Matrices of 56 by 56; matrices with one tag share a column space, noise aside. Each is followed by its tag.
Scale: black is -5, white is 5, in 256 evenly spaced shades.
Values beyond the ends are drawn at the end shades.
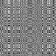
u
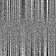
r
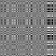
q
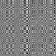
u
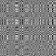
q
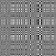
q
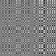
u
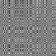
u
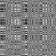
q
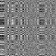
q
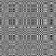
q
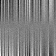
r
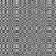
u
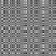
u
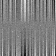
r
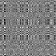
q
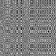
u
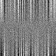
r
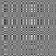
q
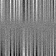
r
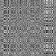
u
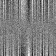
r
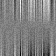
r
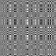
q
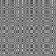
u
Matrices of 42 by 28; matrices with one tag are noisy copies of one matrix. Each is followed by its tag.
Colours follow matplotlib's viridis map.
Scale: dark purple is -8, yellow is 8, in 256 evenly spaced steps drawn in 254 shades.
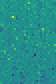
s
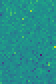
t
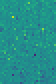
s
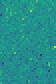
t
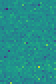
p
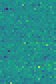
p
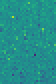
s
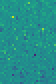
s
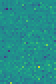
p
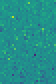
s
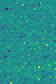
p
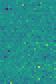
p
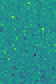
s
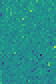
t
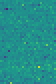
p
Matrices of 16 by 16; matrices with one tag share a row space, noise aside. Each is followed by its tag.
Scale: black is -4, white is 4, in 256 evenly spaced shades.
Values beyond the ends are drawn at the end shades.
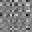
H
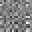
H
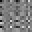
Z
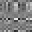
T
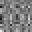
Z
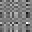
H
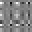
Z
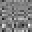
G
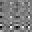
Z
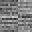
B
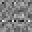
G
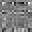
G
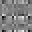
G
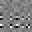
Z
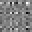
H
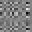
H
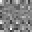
Z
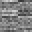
B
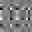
Z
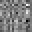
H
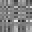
T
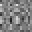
Z
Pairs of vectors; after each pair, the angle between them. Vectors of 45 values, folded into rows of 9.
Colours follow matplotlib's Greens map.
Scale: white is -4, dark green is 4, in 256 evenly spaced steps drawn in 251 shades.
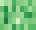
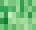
partly aligned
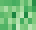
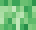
partly aligned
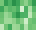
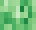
nearly opposite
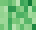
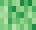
nearly parallel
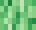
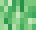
nearly opposite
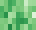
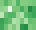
partly opposed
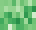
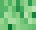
nearly opposite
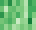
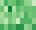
orthogonal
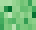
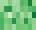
nearly parallel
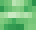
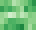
nearly parallel
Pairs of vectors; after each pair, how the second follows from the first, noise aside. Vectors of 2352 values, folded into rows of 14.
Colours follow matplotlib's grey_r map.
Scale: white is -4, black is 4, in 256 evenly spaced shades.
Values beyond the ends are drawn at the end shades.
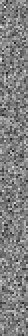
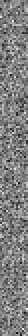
reversed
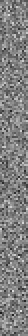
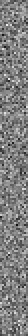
reversed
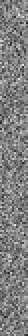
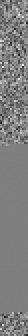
partly zeroed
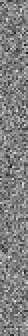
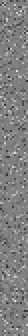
partly zeroed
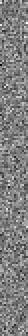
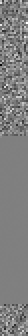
partly zeroed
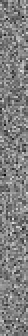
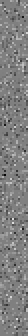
partly zeroed
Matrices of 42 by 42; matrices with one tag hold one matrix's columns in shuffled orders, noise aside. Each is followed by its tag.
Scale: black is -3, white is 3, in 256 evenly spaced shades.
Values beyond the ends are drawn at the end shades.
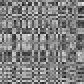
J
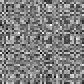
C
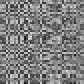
C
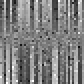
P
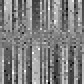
P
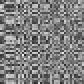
C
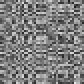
C
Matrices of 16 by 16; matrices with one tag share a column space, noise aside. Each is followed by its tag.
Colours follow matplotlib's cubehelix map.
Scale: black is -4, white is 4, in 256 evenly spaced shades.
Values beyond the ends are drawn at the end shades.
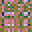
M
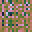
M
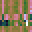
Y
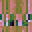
Y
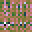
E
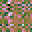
M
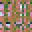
E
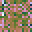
M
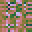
M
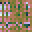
E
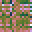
M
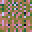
M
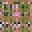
E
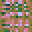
M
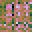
E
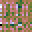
E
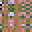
M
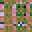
E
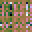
E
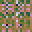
M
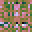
E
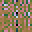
M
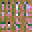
E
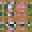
E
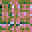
E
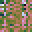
M
